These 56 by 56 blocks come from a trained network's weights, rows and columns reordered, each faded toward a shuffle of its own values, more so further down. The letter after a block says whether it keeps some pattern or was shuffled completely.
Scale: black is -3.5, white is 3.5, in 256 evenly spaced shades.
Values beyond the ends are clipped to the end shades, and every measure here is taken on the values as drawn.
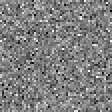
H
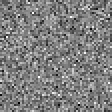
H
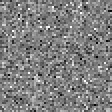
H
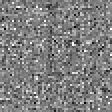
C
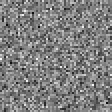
H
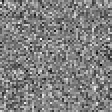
C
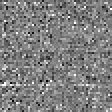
C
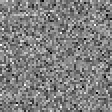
H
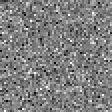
H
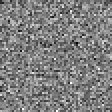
C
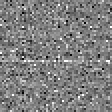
C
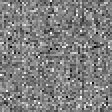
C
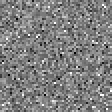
H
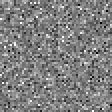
H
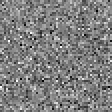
C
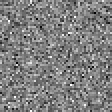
H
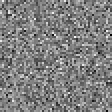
C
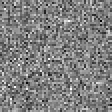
C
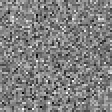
C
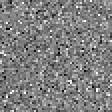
H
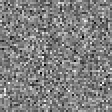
C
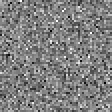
H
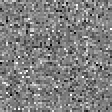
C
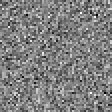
H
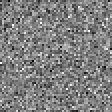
C
